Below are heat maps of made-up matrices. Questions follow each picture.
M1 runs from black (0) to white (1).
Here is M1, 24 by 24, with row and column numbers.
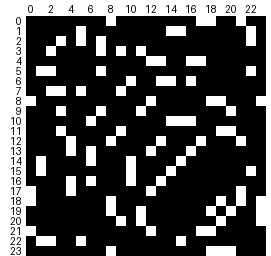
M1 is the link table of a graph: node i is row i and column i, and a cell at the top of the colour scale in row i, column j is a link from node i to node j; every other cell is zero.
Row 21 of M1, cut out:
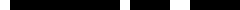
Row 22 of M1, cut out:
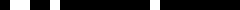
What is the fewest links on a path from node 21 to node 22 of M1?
6
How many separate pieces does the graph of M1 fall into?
1
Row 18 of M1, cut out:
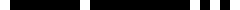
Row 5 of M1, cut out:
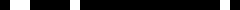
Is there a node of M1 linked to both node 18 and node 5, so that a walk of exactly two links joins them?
no
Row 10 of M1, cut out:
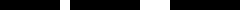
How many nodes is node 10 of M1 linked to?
4
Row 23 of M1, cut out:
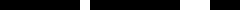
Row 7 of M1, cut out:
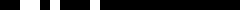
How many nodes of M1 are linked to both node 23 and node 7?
0
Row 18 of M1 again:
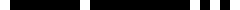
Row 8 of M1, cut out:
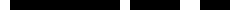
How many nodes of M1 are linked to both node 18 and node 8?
3
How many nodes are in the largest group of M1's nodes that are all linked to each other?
4
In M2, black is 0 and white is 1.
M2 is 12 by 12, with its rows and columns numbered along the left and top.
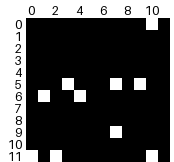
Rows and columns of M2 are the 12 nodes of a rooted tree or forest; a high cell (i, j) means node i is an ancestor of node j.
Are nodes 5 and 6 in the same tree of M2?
no
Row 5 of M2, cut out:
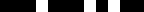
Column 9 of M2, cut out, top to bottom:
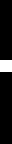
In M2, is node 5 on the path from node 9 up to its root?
yes
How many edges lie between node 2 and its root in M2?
1
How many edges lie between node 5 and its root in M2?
0
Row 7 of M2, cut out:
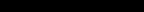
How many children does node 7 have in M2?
0
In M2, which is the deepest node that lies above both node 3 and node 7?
5
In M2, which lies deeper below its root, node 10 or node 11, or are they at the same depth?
node 10
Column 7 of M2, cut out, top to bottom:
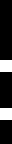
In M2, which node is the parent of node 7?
9
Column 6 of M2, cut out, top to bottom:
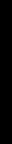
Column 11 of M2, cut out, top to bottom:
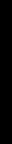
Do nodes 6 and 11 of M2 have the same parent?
no
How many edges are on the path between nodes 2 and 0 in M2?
2
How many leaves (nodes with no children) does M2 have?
7
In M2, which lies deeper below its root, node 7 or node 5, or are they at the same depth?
node 7
